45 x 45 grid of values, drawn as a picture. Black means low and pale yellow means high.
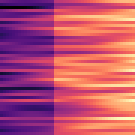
Slope: up to the right. Seam: vertical, 40% of the way across, the right part higher. Grain: streaks across.
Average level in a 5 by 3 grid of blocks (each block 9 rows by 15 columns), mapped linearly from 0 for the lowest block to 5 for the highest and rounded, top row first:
035 / 034 / 145 / 035 / 035
